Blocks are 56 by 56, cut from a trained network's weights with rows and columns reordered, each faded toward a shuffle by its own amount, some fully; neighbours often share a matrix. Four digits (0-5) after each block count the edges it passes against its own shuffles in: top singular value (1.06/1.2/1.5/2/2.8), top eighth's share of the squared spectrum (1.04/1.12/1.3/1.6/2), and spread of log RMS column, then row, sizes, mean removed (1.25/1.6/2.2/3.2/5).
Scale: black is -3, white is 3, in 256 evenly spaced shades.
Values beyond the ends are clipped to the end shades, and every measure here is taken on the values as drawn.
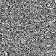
2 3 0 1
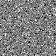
2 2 0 0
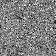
2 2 1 1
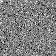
0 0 0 0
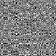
4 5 1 3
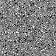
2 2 0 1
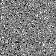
1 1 0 0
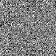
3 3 1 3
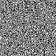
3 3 0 1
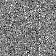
2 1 1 0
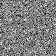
1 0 0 0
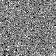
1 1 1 0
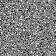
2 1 0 0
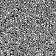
3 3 1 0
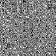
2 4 2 2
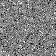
1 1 0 0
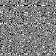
4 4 0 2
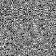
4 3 1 2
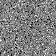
0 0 0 0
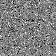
0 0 0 0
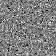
0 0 0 0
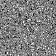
1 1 1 0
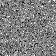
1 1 0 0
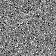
0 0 0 0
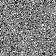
0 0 0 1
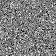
0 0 0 0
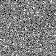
0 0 0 0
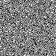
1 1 0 0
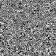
3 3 1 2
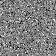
1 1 0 0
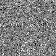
2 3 1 1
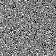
1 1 0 0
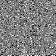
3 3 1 2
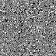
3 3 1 2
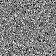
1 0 0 0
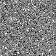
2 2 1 0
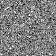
2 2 0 0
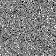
1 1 0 0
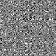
3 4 2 2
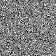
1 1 0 0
